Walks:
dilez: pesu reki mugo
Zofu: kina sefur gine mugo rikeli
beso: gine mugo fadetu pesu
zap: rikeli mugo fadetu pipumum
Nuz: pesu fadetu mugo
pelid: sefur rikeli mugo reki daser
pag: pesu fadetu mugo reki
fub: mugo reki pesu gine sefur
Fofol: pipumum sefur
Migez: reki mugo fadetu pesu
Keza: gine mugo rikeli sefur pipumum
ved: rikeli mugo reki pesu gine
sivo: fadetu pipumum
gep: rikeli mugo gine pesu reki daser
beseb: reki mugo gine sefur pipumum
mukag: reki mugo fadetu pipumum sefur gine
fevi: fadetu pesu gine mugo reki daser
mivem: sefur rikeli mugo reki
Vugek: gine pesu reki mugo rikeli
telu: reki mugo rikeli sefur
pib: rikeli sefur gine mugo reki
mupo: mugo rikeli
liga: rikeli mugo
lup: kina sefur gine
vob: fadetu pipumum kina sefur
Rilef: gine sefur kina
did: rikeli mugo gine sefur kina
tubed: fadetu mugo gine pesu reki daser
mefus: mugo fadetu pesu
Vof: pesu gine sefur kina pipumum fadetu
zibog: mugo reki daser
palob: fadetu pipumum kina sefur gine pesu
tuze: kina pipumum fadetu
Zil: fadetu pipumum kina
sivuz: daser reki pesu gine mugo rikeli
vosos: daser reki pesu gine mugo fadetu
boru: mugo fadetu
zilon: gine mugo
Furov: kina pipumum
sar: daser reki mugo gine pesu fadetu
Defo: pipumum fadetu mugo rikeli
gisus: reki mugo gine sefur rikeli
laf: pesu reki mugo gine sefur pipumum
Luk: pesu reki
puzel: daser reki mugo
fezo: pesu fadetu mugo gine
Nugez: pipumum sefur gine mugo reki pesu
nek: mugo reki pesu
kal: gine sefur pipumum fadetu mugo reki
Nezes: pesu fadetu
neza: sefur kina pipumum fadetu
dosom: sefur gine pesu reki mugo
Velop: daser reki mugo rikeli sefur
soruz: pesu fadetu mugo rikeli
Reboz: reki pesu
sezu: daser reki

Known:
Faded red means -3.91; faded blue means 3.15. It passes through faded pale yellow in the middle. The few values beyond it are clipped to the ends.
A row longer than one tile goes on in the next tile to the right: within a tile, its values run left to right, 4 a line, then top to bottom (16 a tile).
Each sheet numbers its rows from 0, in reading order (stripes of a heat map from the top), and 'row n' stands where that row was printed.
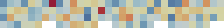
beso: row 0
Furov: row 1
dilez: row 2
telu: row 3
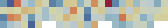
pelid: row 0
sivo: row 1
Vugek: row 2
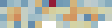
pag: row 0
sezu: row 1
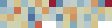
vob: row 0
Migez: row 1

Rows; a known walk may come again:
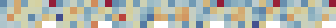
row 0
kal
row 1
boru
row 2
Vof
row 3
pag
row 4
Nuz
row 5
beso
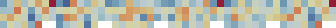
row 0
vob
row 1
pelid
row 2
sezu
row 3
Migez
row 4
Vugek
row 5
palob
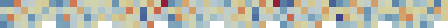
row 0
pib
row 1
Keza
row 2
Zil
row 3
ved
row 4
sivo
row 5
Zofu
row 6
mupo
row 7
dilez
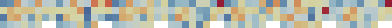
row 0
telu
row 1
zap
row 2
gisus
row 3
fezo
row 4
nek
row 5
Furov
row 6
fevi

